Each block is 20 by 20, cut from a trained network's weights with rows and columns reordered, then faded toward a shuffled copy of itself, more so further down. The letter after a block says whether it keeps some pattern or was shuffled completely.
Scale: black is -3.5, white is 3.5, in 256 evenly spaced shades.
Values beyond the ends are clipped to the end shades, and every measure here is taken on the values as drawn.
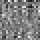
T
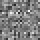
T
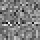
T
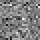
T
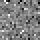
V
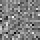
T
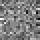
T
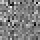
T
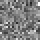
T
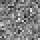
V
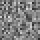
T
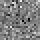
V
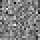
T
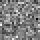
V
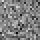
V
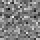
T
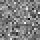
V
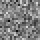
V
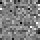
T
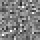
V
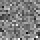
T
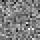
V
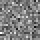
V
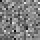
V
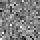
V
